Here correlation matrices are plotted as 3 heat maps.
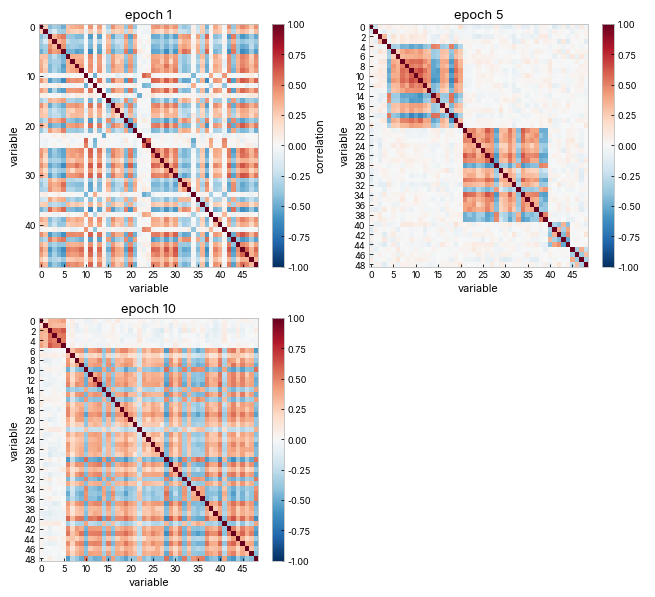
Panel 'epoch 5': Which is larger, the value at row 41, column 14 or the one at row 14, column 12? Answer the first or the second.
the first
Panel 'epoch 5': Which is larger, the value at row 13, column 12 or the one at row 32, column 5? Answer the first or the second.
the first
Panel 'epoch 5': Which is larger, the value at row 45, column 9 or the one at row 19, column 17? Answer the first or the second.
the second
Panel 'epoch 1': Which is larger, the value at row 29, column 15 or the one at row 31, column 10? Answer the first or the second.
the second
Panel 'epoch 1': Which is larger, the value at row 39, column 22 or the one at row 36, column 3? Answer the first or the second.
the first
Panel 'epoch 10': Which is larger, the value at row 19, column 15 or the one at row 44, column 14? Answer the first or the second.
the first
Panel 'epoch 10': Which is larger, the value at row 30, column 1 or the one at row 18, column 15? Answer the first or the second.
the second
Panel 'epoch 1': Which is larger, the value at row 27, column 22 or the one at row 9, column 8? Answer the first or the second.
the second
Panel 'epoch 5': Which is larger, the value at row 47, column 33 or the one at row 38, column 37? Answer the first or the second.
the first
